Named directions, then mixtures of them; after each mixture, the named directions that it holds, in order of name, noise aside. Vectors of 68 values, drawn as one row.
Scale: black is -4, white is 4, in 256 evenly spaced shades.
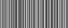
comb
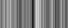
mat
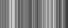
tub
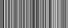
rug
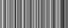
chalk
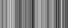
mat, tub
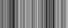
tub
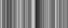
mat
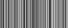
comb, rug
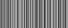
comb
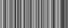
chalk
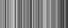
chalk, tub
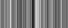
mat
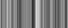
mat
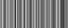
chalk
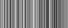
rug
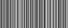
comb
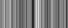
mat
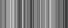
chalk, mat, tub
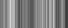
mat, tub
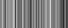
chalk, tub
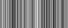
chalk, mat, tub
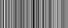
comb, rug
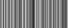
chalk, mat, rug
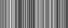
comb, mat, tub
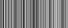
rug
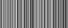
chalk, comb, mat
